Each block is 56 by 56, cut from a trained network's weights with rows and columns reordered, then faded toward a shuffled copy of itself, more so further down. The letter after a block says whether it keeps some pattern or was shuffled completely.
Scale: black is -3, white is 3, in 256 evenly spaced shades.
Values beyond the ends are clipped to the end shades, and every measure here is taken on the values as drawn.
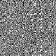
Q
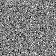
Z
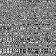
Q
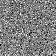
Z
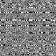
Q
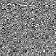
Q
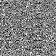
Q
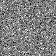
Z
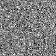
Q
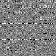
Q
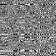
Q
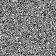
Z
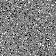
Z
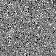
Z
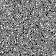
Z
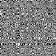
Q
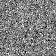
Z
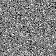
Z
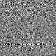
Q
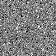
Z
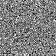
Z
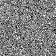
Z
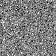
Z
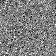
Z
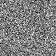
Z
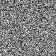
Z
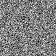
Z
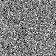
Z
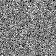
Z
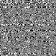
Q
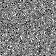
Z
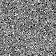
Z
